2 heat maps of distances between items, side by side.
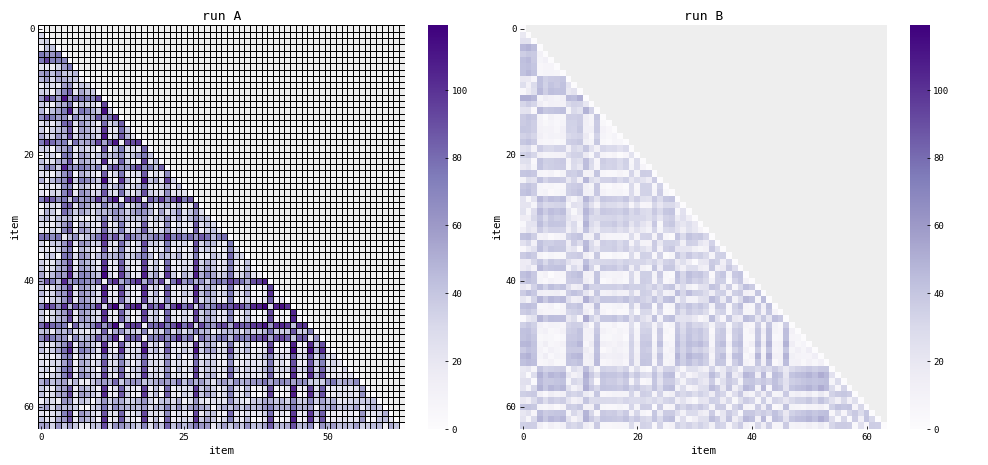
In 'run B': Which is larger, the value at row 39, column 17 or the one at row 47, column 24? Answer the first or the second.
the second
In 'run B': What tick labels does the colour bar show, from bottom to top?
0, 20, 40, 60, 80, 100
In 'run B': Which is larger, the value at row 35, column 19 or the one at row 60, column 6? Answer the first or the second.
the first
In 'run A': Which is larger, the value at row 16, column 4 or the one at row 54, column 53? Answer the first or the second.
the first
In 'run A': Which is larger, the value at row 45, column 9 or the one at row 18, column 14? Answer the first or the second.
the first
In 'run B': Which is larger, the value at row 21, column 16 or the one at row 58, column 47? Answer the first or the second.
the first
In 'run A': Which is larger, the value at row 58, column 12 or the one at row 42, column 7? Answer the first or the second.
the second
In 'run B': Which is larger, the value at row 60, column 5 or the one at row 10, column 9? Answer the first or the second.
the second
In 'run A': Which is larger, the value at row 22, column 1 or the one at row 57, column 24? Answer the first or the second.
the first
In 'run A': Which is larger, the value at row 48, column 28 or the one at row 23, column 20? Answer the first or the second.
the first
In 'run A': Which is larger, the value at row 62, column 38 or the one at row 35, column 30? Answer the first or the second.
the second
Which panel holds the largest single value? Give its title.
run A
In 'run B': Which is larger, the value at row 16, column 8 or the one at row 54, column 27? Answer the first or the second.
the first
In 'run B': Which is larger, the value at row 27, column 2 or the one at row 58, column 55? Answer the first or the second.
the second
